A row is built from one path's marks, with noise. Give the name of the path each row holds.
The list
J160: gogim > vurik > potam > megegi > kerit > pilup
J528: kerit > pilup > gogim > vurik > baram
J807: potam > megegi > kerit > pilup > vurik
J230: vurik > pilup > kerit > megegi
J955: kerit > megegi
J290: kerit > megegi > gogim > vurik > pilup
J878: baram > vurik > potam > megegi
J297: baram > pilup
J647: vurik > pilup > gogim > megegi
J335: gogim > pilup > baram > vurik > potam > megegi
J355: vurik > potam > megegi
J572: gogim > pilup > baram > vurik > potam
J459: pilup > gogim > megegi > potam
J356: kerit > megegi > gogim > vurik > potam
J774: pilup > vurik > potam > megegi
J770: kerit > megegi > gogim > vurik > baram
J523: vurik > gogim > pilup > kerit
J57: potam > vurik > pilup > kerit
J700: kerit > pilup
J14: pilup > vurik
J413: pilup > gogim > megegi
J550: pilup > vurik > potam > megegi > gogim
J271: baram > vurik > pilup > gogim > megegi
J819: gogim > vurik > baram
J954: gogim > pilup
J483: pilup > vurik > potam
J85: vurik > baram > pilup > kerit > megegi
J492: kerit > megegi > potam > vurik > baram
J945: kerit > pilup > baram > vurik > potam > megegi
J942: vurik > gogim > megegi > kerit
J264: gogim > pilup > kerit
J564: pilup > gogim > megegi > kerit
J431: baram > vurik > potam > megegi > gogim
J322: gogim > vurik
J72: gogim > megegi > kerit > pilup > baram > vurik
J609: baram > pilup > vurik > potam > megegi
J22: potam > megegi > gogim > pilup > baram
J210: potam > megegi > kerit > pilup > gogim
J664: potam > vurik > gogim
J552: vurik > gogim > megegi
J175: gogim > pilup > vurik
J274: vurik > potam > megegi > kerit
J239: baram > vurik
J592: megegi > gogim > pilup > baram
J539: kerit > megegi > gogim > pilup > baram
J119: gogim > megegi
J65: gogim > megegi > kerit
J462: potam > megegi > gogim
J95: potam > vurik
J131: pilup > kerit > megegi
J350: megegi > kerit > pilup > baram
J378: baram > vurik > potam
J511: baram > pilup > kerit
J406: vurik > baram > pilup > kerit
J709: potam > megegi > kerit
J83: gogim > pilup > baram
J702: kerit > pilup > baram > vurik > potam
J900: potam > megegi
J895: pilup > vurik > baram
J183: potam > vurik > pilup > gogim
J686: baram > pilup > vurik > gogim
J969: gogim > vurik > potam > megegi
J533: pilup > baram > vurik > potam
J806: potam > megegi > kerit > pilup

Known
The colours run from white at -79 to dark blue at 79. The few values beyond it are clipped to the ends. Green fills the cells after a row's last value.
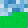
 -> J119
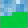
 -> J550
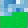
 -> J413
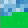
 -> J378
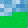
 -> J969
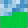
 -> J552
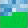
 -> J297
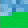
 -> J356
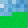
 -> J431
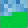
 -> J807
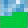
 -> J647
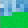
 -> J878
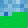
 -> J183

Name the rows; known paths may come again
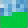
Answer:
J878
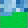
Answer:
J95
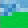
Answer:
J528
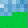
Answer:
J431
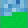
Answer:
J945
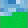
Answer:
J459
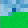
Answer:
J942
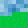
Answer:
J770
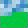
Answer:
J552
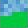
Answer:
J807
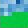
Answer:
J492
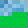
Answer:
J230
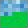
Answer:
J183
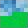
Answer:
J564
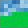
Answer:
J806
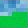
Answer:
J210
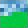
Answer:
J900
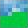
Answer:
J533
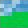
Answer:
J969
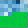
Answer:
J955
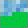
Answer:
J271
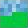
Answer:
J609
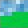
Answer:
J550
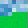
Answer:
J297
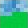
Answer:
J539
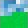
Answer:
J413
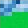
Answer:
J511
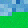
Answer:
J356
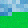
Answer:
J895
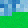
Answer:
J264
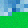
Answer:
J65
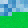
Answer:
J83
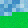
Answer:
J350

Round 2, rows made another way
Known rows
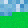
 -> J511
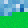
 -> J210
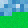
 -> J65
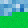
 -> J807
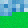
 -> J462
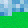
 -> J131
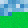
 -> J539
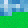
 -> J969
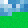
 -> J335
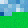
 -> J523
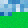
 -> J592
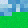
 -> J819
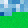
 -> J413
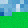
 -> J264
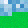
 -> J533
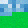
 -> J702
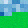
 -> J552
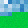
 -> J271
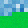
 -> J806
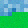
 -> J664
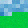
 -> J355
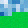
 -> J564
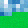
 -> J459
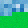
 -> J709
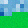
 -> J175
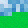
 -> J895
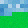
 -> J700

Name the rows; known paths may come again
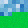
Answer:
J72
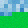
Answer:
J350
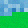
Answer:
J95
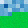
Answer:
J770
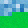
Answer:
J807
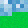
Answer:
J533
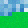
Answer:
J22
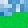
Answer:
J83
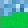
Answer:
J806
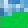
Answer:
J160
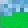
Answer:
J57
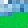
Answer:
J271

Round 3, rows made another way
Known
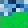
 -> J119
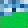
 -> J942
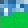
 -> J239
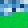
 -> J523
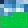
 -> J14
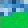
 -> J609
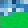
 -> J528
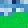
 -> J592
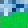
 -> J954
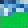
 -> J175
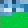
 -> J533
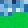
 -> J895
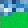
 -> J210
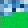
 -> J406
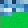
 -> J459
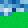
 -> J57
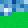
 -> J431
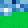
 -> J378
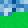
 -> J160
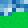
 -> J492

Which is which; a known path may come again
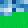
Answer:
J702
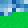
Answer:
J492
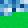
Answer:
J523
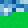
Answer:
J72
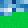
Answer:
J356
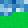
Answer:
J774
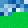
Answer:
J955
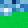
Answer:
J378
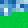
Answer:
J239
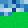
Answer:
J22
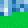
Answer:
J297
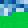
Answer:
J175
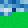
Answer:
J57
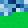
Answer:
J119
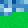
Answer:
J550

